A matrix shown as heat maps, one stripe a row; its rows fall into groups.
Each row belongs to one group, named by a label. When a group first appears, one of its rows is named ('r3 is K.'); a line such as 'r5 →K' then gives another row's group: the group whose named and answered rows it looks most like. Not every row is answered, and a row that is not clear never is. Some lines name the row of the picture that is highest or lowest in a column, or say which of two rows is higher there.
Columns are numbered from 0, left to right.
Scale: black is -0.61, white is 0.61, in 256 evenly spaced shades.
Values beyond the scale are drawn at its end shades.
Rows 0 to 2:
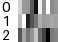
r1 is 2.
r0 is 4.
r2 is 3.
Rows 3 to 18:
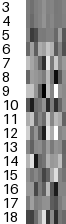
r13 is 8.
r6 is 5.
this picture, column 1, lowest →10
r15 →4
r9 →4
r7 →4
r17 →3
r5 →8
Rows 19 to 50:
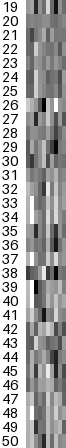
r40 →2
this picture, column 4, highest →38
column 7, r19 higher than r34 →No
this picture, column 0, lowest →38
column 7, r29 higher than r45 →No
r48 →2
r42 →5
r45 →5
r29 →3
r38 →3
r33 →2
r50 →4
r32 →4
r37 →2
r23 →8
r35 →5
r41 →4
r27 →5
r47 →2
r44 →3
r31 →4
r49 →2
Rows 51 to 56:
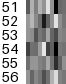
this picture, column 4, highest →54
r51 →5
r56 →4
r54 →3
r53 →5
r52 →4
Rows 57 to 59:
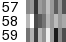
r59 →5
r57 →5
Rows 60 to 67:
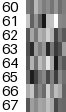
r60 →8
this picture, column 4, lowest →61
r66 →2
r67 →5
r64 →5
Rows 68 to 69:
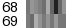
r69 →8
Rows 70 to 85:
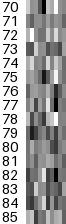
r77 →5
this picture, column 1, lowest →79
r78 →4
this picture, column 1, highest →72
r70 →4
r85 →2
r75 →4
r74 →2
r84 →3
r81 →5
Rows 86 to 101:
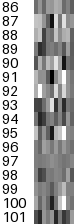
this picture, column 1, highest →92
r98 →8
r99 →4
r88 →2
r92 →2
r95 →4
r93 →3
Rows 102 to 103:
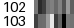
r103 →3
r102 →8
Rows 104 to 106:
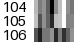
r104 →4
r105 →4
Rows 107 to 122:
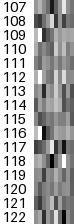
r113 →5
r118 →4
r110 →4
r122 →5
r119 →5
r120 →8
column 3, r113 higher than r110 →Yes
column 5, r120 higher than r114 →No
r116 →2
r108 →3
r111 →8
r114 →5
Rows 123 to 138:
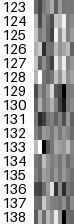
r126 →2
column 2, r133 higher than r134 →No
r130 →3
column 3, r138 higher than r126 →Yes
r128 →2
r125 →4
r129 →3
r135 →8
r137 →8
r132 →8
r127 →4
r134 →8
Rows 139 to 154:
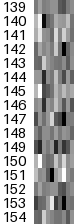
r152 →3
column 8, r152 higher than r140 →No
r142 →5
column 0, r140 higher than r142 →Yes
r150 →2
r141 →2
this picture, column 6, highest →151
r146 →5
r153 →3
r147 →3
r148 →8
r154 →8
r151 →4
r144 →5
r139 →3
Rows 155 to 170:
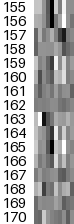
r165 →4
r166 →4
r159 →4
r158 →5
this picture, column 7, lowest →157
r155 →4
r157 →3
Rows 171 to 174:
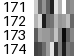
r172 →2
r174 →3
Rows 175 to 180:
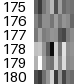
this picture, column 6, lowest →177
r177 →3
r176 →8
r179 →2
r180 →3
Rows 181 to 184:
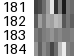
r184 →4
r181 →3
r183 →3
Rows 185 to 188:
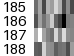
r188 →8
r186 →3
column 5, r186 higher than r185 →No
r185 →5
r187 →2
